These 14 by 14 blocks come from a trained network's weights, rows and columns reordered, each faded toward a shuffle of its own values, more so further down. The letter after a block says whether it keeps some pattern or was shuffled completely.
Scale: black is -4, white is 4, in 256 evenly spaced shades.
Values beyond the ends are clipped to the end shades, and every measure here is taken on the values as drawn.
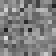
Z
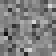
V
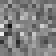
Z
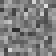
V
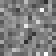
V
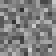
V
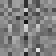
Z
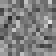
V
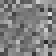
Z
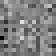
Z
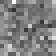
V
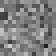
V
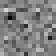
Z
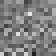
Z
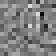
Z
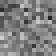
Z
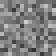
V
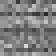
Z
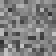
V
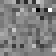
Z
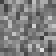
Z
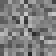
Z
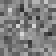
V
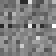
Z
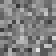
V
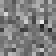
Z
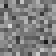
V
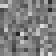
V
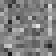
Z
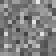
V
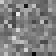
V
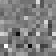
Z
